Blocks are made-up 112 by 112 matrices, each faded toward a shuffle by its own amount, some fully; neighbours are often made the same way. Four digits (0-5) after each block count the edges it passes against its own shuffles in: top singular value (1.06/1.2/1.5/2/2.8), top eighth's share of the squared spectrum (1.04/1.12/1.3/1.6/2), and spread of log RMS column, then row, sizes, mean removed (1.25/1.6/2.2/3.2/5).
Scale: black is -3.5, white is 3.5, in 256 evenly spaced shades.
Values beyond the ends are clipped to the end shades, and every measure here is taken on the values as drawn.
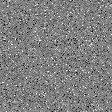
2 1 0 0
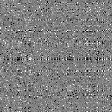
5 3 2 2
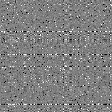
5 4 2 3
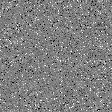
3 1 0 0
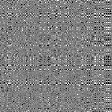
5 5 3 4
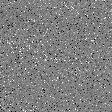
0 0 0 0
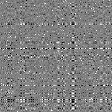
5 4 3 3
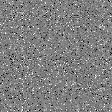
3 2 0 1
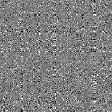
4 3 3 2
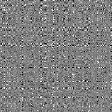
5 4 3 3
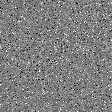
1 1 0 0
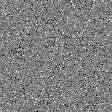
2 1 0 0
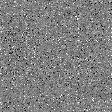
3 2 1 1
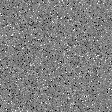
0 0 0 0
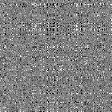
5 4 3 3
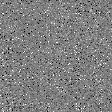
3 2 1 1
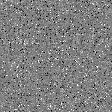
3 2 1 1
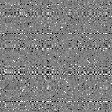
5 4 3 3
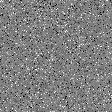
0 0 0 0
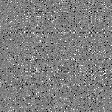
4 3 2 2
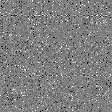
4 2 1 1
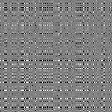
5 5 4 4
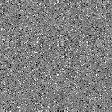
3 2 1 1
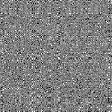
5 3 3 3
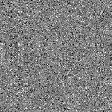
4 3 1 1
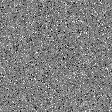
2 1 0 0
